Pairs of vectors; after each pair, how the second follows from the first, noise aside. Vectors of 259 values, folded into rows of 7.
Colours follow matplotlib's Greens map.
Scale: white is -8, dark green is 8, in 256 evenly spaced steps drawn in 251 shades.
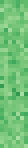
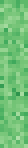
copied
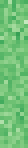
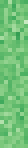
copied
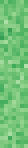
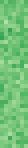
copied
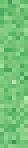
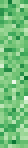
scaled up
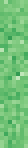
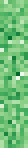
scaled up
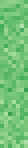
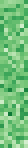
scaled up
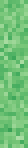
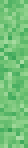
copied
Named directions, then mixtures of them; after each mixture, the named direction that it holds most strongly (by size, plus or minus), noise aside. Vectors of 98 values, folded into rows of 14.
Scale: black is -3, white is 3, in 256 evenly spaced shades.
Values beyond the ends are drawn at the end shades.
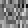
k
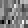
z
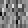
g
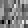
z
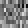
k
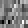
z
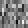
g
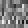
z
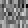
k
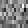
k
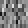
g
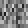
g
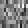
k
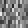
g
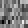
z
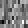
z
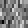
z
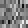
z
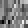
z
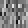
g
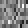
k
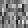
g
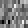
z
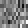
k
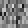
g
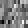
z
